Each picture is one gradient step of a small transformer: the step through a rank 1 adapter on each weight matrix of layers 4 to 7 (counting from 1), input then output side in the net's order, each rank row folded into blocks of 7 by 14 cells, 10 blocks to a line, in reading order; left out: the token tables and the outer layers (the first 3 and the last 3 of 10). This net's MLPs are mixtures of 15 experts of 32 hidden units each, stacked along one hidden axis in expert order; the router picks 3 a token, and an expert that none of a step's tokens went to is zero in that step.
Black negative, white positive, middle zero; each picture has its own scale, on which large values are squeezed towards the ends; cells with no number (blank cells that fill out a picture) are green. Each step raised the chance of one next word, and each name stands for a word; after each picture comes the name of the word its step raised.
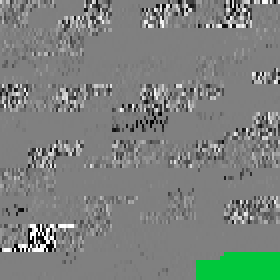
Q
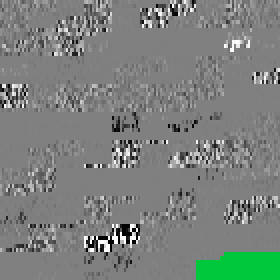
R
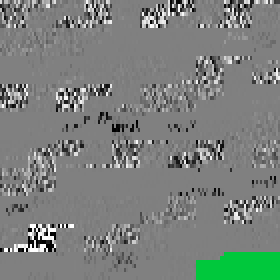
Q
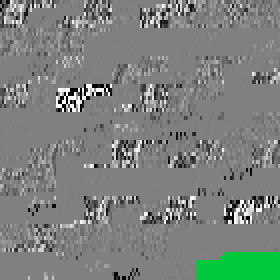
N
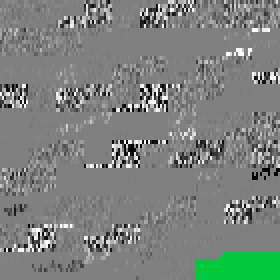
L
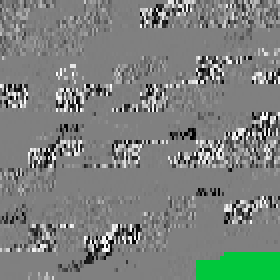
R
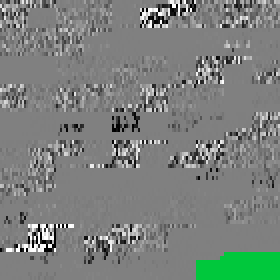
Q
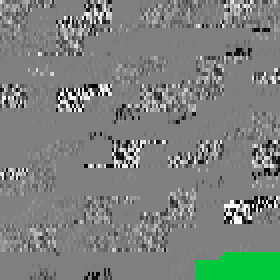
N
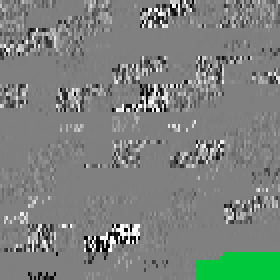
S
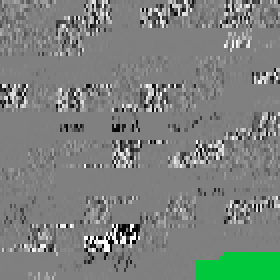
R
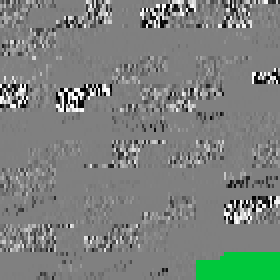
N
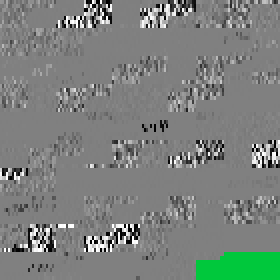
Q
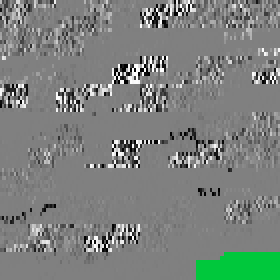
L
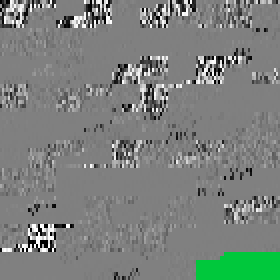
Q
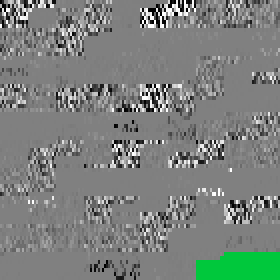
S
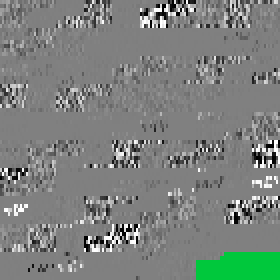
S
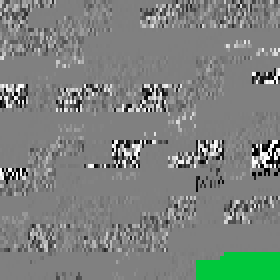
L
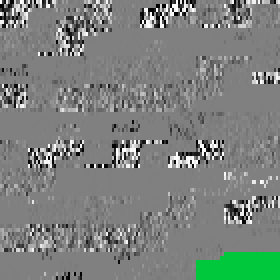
S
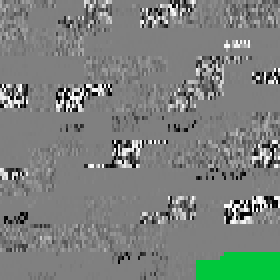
N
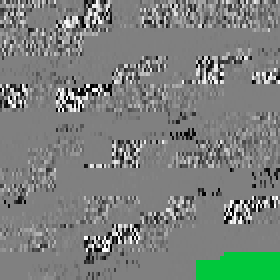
N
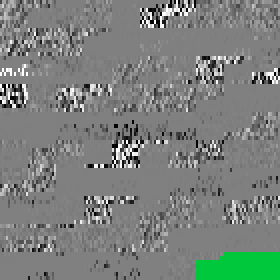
R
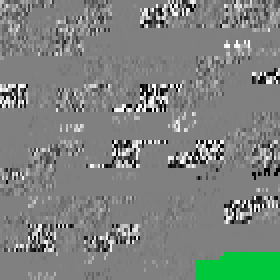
L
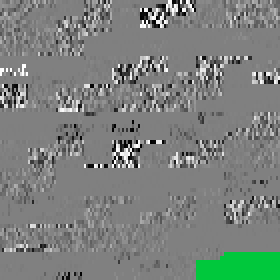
R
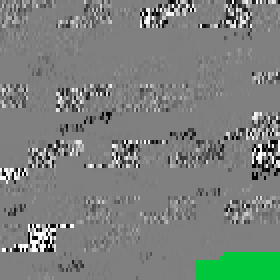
Q
